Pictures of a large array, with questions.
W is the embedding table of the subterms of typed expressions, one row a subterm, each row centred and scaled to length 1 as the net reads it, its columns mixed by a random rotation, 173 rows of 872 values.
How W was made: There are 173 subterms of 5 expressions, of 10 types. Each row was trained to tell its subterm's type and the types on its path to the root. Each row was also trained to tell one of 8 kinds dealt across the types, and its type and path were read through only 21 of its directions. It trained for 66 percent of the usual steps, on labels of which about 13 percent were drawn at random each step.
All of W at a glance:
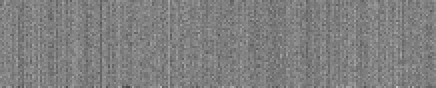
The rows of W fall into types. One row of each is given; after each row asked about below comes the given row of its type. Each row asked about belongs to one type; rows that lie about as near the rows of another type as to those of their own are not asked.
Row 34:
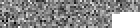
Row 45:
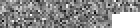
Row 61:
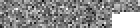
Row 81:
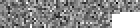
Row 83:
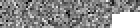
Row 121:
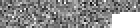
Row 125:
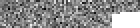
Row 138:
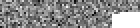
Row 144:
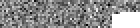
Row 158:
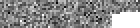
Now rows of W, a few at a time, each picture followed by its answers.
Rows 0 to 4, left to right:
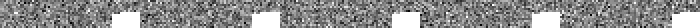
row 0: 45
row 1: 34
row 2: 125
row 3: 34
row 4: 121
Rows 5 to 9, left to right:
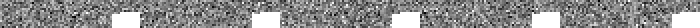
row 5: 125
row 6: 81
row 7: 45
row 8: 45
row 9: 121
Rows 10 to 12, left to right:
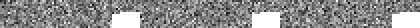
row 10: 121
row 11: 81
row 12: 83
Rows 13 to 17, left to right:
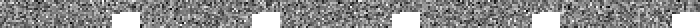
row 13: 61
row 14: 138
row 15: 81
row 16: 138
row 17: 83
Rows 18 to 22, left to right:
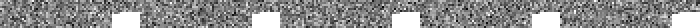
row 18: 34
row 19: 81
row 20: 81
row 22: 121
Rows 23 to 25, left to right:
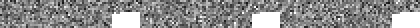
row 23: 125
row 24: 144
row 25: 45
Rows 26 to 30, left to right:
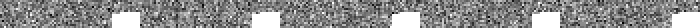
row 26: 81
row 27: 125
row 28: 121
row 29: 81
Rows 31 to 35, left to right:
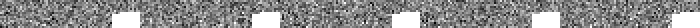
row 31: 138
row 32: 144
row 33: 158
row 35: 81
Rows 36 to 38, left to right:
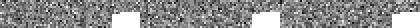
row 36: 138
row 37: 34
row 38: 45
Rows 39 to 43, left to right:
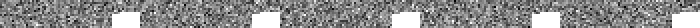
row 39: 138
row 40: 45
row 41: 158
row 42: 144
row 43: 83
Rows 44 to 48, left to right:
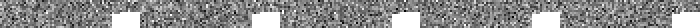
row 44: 81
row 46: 121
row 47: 81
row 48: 45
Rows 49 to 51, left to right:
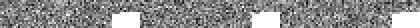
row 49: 121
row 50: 144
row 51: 125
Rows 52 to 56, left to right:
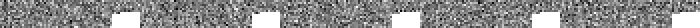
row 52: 61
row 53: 144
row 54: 61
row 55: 81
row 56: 34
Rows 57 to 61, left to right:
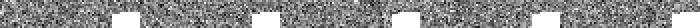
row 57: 83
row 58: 144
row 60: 158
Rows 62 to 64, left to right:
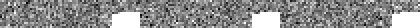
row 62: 121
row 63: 121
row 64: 158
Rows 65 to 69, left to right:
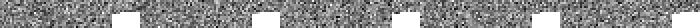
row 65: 61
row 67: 45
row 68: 34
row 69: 125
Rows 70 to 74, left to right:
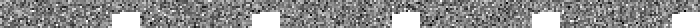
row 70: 158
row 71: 158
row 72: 121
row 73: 121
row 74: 121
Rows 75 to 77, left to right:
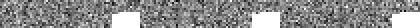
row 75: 83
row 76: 125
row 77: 61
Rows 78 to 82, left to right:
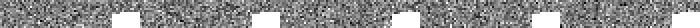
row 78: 144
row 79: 121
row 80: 121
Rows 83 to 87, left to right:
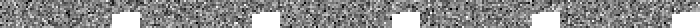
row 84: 144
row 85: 158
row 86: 34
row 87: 34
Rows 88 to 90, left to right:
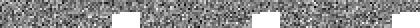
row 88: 144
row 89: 158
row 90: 158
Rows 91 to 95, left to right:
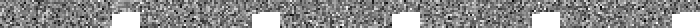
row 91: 158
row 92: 138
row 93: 138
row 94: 81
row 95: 83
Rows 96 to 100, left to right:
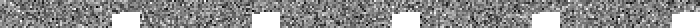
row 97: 144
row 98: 121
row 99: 125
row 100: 45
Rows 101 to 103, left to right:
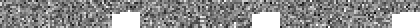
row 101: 81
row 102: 144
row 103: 138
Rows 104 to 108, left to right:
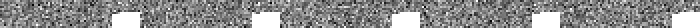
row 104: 121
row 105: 81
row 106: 138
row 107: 45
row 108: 138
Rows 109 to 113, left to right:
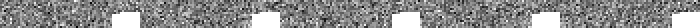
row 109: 158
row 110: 121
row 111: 83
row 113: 81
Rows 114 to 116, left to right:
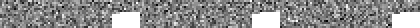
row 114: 34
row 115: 34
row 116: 61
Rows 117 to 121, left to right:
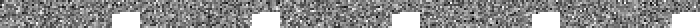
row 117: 83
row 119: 158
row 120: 138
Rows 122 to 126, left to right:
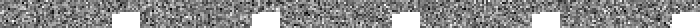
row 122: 125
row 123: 34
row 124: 144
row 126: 121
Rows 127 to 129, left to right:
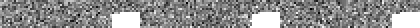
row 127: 125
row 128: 121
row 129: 61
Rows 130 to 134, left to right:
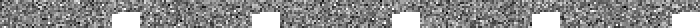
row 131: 158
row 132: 61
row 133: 61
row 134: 158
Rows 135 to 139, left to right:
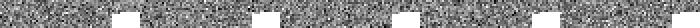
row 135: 158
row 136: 125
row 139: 81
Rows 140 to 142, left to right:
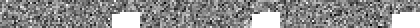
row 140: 45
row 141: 158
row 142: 81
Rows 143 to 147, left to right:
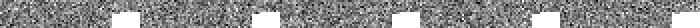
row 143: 158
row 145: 83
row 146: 61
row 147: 34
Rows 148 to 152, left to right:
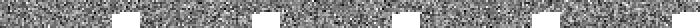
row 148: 81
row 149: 125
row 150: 144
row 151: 83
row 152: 158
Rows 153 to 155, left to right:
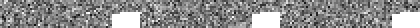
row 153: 158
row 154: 45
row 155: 83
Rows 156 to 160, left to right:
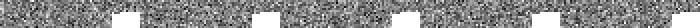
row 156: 34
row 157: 138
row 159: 121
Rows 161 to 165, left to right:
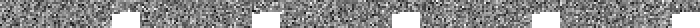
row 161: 158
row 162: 144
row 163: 81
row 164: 125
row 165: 61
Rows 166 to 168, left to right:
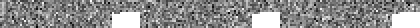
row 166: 34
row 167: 83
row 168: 138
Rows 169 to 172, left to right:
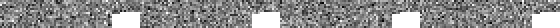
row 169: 61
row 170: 125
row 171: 83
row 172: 61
